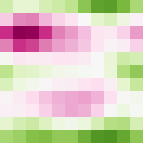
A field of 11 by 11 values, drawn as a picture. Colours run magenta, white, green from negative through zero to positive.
Stripes: horizontal, repeating 2 times. Lone odd cells: none. Calmest part: centre. Ninth with the lowest average: top left.
